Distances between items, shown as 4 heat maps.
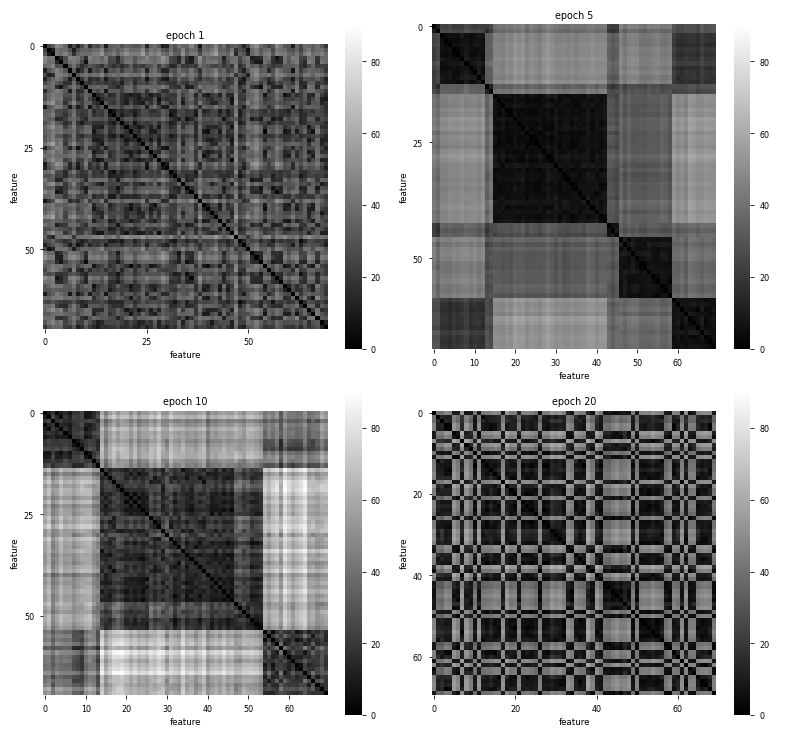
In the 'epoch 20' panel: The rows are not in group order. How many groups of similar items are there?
2
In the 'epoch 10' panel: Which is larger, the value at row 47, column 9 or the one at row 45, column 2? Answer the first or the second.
the first
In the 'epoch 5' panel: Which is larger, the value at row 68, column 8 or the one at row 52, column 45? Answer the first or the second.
the second
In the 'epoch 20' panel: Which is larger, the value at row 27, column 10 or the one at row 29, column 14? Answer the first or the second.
the second
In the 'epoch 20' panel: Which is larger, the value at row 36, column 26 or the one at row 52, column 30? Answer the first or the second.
the first
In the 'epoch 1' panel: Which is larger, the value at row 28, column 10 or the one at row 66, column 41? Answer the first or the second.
the first
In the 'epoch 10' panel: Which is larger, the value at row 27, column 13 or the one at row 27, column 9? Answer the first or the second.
the second
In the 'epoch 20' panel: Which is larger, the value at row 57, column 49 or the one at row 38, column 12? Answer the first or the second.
the second
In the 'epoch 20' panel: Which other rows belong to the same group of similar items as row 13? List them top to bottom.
1, 2, 3, 4, 7, 10, 12, 14, 15, 16, 18, 19, 20, 22, 23, 24, 25, 27, 28, 29, 30, 31, 32, 35, 36, 37, 40, 41, 49, 51, 52, 53, 54, 55, 56, 59, 60, 62, 65, 66, 67, 68
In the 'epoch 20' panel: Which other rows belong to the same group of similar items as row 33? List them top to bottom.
0, 5, 6, 8, 9, 11, 17, 21, 26, 34, 38, 39, 42, 43, 44, 45, 46, 47, 48, 50, 57, 58, 61, 63, 64, 69
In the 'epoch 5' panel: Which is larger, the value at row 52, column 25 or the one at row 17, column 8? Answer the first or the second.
the second
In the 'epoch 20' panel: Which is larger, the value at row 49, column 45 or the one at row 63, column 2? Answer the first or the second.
the first
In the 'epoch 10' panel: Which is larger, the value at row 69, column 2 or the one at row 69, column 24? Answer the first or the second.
the second
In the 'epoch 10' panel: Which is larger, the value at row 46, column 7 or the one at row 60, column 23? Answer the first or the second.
the second
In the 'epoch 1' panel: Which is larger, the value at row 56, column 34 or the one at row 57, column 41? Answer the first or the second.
the second
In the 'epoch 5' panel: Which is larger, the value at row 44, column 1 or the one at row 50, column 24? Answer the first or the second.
the second
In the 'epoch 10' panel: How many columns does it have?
70
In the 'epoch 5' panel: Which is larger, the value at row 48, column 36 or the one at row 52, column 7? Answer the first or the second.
the second
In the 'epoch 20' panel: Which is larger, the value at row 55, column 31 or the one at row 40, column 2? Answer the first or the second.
the second
